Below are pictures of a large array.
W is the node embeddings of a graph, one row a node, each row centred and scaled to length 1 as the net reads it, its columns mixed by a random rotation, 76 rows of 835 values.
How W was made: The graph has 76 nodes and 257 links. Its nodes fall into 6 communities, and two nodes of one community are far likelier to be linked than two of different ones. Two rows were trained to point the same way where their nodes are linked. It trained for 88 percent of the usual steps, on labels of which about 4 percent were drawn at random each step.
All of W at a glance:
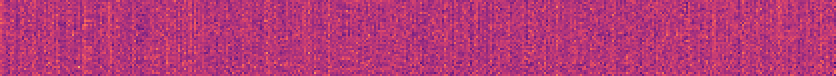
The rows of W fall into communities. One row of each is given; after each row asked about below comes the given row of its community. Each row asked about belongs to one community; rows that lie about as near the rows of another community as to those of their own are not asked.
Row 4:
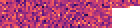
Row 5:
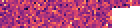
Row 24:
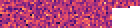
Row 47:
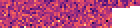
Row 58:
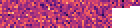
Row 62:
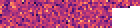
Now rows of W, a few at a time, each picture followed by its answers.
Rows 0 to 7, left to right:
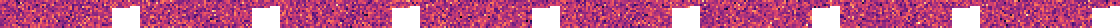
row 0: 4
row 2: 4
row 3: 47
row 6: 62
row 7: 47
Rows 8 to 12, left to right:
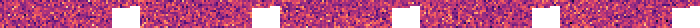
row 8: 58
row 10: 24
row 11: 4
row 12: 47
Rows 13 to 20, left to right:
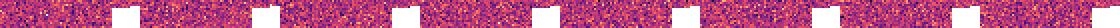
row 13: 4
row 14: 58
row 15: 62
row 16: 62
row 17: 47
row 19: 62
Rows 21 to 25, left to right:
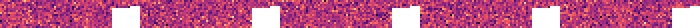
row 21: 24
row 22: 62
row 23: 5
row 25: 24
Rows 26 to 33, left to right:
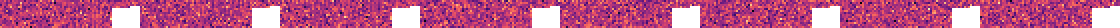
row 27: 4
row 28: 24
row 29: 58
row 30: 5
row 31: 4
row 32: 5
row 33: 62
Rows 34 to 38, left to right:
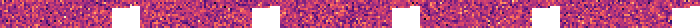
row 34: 5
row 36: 4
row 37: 62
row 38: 47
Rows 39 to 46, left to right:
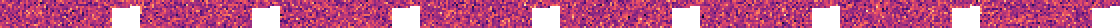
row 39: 58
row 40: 62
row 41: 24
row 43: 47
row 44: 62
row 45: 58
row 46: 24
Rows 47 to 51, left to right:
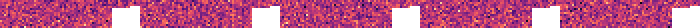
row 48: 58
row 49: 58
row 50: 47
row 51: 24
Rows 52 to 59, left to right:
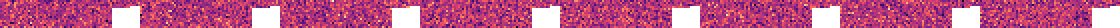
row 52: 47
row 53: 24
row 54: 4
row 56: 24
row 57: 58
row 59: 24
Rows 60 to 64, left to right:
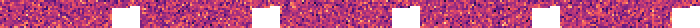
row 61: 4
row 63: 58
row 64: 58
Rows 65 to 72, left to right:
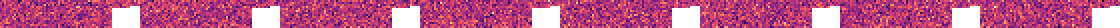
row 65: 58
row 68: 47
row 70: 4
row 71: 4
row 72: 58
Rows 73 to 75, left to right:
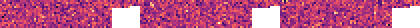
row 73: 58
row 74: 62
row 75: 5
